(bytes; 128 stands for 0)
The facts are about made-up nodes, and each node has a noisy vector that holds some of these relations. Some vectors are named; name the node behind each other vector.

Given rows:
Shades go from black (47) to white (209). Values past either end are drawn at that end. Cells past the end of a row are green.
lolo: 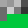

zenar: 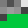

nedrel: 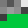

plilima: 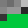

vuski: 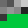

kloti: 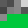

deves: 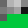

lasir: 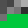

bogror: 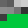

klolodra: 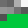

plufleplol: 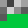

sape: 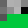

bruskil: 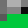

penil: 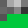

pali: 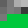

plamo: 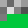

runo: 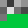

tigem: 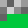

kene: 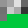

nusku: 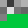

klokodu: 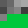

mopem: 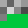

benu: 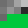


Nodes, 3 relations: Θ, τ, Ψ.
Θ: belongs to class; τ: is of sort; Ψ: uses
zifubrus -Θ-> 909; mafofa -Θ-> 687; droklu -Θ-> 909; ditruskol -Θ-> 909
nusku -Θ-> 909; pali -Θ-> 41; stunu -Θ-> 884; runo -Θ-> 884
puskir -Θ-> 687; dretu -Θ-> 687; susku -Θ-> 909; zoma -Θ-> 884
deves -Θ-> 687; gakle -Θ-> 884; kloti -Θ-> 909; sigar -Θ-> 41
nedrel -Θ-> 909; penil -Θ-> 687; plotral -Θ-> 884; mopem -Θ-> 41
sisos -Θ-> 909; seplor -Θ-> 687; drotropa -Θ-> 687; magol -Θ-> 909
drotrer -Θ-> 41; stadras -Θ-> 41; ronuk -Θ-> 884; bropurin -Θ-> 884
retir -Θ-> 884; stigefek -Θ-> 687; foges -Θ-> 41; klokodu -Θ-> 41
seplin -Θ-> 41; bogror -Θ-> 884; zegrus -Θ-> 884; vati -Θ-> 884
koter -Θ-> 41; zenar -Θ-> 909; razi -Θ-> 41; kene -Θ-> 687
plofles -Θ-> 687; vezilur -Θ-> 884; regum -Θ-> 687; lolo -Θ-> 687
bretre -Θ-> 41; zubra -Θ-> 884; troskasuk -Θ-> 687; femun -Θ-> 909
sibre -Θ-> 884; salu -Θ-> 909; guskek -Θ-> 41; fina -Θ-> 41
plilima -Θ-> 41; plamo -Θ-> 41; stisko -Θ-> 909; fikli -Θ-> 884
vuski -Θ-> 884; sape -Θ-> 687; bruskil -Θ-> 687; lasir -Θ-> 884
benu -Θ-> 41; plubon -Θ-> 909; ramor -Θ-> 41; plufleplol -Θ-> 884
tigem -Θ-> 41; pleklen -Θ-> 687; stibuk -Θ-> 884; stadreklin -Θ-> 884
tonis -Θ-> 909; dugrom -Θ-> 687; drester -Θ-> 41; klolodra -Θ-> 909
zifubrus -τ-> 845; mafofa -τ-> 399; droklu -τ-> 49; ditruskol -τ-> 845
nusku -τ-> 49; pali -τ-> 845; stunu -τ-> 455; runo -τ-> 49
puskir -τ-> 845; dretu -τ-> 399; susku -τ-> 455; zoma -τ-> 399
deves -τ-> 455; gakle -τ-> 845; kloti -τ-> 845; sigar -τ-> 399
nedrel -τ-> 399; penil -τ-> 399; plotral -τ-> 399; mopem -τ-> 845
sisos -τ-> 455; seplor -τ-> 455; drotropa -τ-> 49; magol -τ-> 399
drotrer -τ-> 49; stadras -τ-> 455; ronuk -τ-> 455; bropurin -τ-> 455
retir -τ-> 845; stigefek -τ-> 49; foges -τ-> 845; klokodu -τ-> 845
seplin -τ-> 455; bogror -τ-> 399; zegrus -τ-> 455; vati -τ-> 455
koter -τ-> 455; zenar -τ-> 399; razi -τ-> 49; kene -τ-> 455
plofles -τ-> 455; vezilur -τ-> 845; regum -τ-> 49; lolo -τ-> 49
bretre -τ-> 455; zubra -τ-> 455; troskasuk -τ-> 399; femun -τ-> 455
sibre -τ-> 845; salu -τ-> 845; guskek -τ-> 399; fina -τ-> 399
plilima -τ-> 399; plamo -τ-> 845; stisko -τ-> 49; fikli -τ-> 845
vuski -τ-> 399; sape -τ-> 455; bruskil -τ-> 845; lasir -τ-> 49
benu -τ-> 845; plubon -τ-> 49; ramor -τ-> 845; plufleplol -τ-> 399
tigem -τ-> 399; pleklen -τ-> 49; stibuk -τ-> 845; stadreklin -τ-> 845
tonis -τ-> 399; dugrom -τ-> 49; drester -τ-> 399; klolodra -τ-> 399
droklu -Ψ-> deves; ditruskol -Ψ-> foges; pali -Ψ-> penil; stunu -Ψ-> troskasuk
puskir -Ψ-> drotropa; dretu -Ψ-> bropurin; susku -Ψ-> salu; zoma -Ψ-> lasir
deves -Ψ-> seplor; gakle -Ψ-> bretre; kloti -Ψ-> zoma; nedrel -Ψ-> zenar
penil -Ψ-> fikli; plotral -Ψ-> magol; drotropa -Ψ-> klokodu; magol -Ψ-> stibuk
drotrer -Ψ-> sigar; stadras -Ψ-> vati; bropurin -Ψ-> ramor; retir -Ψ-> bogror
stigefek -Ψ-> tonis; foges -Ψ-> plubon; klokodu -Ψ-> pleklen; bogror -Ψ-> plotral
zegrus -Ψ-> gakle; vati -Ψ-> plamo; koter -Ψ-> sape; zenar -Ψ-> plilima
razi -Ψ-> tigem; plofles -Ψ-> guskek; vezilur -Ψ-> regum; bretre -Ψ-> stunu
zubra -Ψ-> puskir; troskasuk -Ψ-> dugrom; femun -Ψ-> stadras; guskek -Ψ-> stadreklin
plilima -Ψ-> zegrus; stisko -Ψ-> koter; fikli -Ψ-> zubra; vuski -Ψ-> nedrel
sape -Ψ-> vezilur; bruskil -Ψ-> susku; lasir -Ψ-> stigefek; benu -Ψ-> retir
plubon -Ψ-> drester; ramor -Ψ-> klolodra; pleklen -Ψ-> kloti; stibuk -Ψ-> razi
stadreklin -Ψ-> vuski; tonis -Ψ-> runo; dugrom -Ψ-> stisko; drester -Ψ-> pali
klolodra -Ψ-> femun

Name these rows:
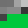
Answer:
guskek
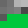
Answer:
drester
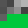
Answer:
zoma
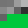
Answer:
razi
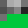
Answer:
puskir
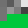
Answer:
ditruskol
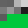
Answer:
retir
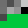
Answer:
gakle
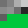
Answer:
ramor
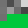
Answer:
droklu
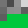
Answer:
tonis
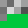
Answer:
seplin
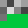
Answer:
sibre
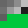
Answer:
koter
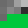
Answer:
foges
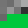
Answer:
drotrer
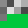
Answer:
ronuk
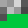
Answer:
mafofa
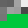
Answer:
susku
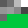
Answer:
femun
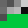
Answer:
stunu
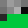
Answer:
troskasuk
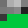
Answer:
dretu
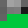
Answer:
stigefek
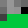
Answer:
dugrom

